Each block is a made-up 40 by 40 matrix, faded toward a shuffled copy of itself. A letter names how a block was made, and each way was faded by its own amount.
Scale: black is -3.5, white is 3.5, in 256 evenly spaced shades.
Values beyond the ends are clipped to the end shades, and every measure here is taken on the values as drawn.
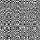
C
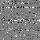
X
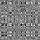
C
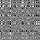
C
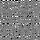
X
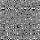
X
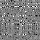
X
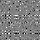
X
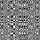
C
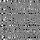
X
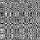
C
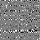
X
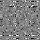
X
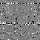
X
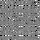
X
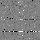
X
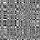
C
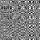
C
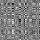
C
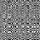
C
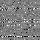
X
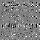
X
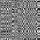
C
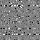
X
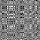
C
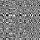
C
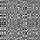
C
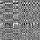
C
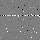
X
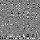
X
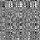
C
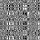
C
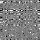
X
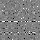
X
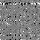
X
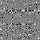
X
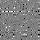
X
